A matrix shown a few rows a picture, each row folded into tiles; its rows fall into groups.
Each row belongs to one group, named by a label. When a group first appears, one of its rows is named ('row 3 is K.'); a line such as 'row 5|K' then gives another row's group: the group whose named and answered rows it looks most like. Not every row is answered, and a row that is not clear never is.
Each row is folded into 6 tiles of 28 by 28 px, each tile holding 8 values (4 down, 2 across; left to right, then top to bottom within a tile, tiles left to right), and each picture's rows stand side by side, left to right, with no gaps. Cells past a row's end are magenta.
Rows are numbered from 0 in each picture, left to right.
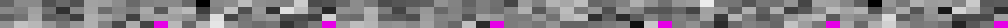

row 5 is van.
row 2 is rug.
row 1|van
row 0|rug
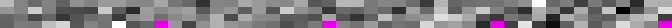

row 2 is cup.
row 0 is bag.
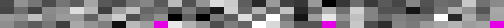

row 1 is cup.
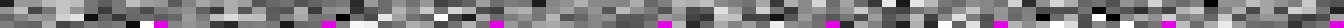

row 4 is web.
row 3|van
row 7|van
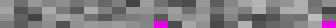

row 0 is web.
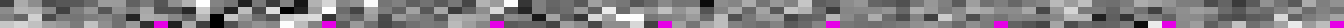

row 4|van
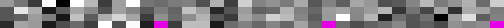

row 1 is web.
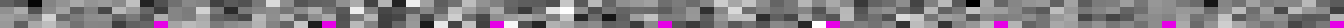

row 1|rug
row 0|van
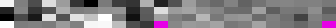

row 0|cup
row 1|rug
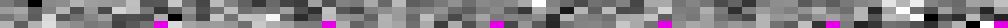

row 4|rug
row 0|van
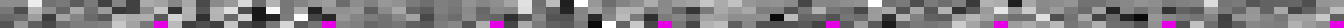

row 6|rug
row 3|web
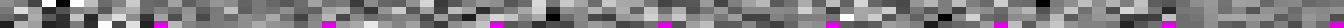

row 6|van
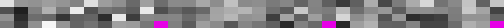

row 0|bag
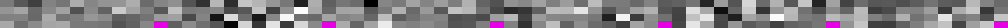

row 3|bag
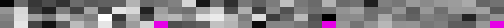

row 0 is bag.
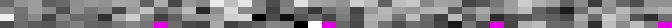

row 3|web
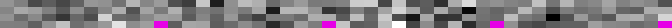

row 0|bag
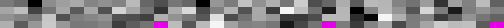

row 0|van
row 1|van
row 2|web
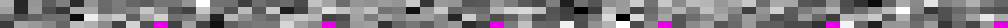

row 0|rug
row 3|bag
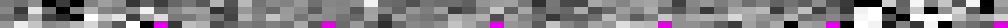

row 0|rug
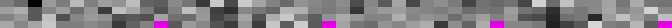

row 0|van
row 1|web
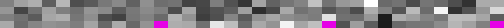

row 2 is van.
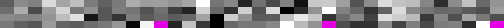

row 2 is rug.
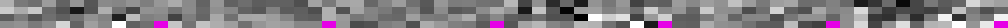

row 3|rug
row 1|cup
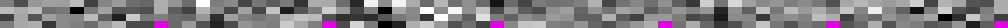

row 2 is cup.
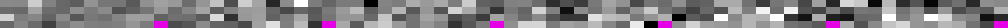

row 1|web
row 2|van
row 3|rug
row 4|cup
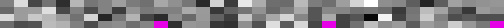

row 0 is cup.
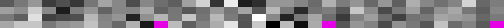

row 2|web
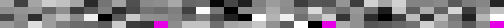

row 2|cup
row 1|rug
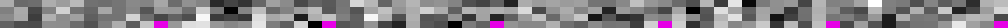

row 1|rug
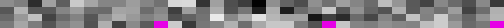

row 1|cup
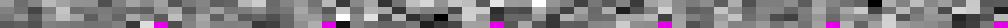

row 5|van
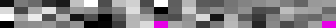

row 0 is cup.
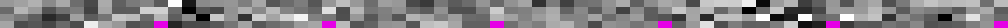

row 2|cup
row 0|cup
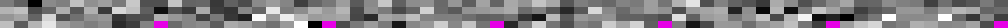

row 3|web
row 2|web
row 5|cup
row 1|rug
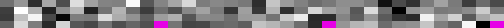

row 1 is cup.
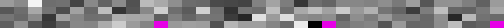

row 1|rug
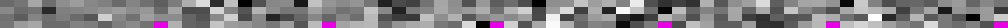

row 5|rug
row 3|van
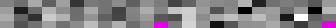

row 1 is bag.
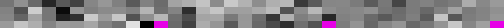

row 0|rug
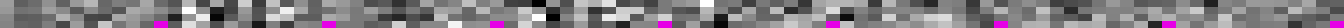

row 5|cup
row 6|rug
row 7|van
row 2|bag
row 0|web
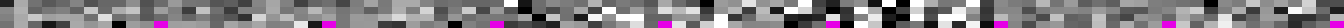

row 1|rug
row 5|web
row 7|van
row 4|van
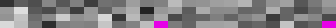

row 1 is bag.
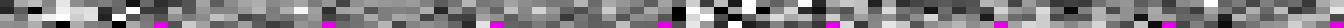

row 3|bag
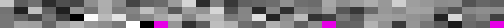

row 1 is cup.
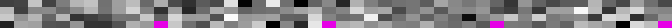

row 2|rug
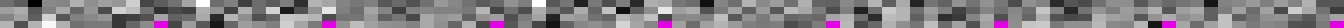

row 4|van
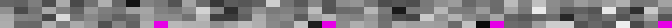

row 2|rug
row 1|rug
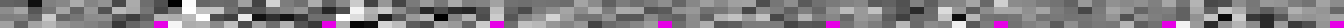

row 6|bag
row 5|bag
